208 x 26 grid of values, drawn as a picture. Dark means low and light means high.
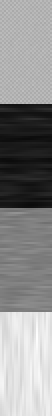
It is made of 4 by 1 panels. Panel 1,1: high, checkered, faint in contrast. Panel 2,1: very low, streaked across, faint in contrast. Panel 3,1: middling, streaked across, faint in contrast. Panel 4,1: very high, streaked downward, faint in contrast.
